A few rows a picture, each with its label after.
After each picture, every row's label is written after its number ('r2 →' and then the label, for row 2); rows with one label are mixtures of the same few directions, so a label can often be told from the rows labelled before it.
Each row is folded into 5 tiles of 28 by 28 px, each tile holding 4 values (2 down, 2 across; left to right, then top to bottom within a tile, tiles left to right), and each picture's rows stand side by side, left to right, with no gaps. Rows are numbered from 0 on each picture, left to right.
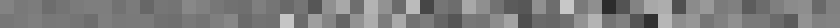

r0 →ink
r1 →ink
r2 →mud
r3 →ink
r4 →ink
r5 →ink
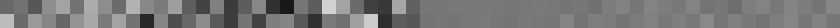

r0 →mud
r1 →mud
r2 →ink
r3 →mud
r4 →mud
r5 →mud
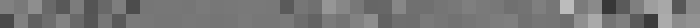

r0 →mud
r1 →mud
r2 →ink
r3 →ink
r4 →ink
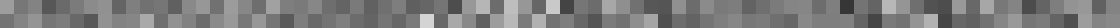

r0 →ink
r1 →mud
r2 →mud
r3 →mud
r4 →ink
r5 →ink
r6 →ink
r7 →ink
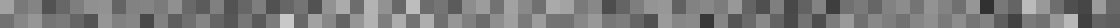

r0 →ink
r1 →mud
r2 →mud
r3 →mud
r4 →ink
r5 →mud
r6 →mud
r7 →ink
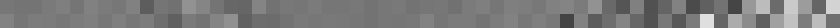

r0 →mud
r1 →ink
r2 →mud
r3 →mud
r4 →mud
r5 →mud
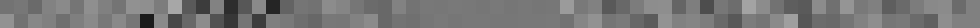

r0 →mud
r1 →mud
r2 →ink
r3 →mud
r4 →ink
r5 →ink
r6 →ink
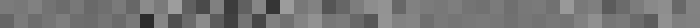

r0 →mud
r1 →mud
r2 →ink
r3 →mud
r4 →ink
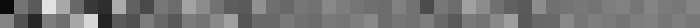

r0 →ink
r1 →ink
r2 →ink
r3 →ink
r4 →mud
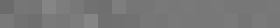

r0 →ink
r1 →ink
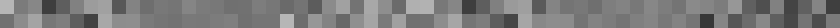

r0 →ink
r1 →ink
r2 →mud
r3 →ink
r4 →mud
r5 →mud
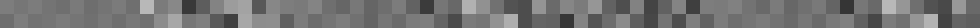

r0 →mud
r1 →ink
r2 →mud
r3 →ink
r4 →mud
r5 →mud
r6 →ink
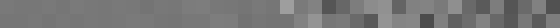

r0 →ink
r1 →ink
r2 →ink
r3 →mud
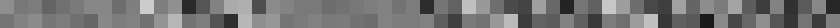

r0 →ink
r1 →ink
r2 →ink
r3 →ink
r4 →ink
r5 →mud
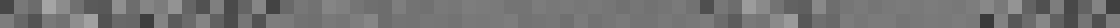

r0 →ink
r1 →mud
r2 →ink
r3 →ink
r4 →mud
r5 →ink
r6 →mud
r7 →mud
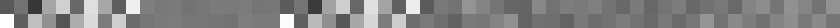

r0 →mud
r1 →ink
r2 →mud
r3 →ink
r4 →mud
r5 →mud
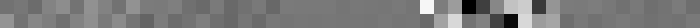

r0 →mud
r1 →mud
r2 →mud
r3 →ink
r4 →mud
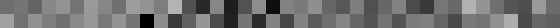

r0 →mud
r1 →mud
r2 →mud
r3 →ink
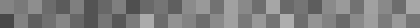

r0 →mud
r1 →mud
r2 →mud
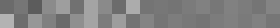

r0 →mud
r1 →mud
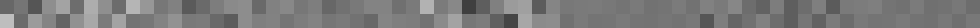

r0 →mud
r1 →ink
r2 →ink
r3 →ink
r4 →mud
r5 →mud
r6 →mud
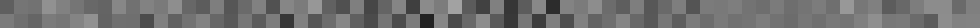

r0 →ink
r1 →mud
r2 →mud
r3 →mud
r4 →mud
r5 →mud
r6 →ink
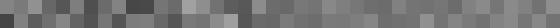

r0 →mud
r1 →ink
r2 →ink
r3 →mud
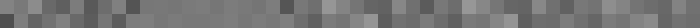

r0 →mud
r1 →mud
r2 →ink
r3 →ink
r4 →ink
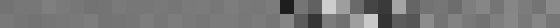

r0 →ink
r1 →mud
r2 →ink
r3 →mud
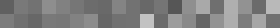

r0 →ink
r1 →mud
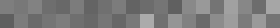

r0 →mud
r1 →mud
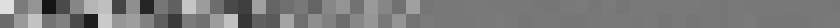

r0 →ink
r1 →ink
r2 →mud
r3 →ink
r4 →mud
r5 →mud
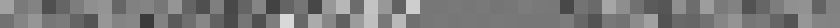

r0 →ink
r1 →mud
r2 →mud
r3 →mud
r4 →ink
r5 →ink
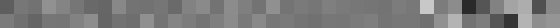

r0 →ink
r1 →mud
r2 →ink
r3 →ink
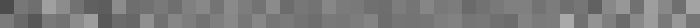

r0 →ink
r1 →mud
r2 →ink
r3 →ink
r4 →mud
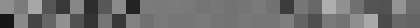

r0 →mud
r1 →mud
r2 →ink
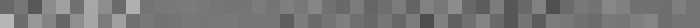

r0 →mud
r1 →ink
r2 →mud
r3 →mud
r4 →ink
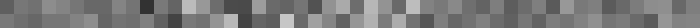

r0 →ink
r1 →ink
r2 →mud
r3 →mud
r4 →ink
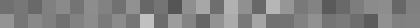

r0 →mud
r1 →mud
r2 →ink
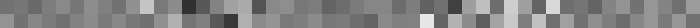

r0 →mud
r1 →ink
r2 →ink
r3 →mud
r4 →mud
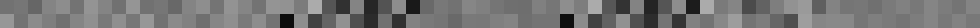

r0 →mud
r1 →mud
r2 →mud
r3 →ink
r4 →mud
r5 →ink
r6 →mud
